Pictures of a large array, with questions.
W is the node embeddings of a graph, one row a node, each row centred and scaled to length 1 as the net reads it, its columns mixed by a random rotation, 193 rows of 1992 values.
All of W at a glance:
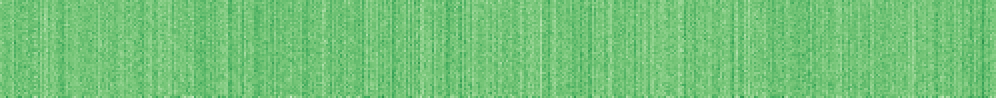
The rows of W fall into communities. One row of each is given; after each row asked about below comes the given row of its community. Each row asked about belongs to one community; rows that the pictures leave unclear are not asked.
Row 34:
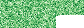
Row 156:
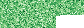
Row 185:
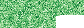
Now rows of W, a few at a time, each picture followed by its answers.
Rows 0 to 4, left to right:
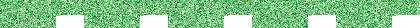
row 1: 185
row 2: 156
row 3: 34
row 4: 156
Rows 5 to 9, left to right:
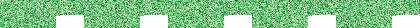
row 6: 156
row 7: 156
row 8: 156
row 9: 156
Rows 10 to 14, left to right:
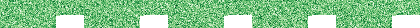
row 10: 34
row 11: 185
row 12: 156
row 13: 34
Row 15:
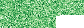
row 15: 185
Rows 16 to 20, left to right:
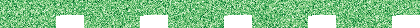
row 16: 34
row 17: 185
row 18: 34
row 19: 185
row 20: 185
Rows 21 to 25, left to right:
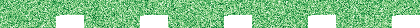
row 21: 185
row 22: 185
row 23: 34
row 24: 34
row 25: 185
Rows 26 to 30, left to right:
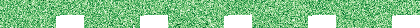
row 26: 185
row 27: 34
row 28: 156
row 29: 156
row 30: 34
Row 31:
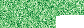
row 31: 185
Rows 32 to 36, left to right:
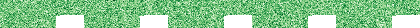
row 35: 185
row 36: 156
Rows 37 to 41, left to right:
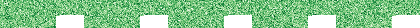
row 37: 34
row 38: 34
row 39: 34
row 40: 156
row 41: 185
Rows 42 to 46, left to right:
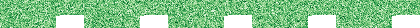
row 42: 185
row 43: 185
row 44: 185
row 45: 34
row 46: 34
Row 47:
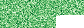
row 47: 185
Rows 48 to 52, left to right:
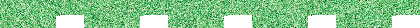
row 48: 156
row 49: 185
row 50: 185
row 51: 156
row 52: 185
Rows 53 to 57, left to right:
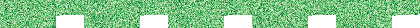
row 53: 34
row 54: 185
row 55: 185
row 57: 156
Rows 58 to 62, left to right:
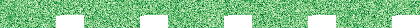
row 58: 185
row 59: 34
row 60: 156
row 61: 185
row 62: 185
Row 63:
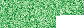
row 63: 34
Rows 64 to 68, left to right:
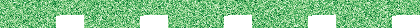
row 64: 34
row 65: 185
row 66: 156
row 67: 156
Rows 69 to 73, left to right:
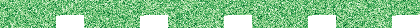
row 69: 34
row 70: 185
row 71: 185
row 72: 34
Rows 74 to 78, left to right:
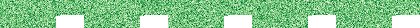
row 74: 34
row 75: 156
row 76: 185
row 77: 34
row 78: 185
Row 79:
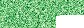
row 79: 185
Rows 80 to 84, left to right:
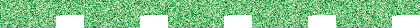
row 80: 156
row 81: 34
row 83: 156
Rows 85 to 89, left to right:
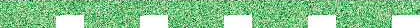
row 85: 156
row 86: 185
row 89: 34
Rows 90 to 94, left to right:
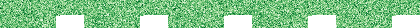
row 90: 156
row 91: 185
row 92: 34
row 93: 185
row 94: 185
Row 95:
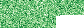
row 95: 156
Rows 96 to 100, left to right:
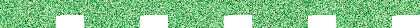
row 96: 156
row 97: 185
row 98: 185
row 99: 185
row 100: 185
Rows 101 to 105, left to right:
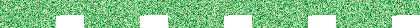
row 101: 185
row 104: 34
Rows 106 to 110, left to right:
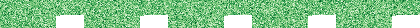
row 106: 156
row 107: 156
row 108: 34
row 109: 156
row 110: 156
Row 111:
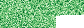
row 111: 156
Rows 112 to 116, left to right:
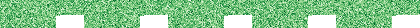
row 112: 34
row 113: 156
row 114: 156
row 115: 185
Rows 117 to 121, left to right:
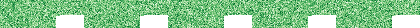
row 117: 185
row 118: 34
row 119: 34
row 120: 185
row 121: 34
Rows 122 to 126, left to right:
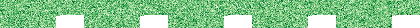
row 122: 185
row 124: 185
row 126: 34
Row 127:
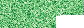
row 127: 34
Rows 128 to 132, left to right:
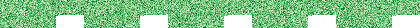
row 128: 34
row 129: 156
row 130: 185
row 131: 156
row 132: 156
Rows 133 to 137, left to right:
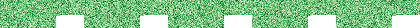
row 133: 185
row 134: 34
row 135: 34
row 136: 34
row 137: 156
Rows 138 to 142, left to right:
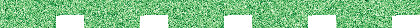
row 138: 34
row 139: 185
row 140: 34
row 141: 34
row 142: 156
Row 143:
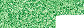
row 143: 185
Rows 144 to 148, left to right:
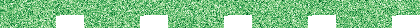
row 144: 185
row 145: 185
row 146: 156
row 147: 156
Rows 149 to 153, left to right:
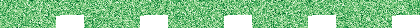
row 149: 156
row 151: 34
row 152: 156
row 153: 34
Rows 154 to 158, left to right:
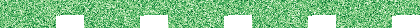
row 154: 34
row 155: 156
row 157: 156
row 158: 34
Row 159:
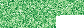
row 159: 34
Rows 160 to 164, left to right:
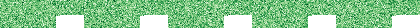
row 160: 34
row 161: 156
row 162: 156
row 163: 34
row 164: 156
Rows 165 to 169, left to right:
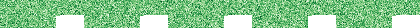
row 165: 185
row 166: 185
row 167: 185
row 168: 34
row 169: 185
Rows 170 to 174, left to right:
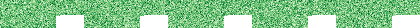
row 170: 34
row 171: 185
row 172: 185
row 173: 156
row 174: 185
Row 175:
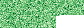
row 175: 185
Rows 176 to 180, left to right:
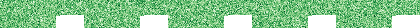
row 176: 156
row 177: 156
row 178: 185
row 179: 185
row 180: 185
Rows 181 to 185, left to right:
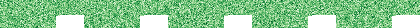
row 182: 34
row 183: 185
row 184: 185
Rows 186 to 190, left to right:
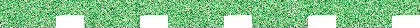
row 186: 185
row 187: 34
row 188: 156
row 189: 156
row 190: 185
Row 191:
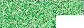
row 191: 34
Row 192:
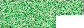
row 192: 34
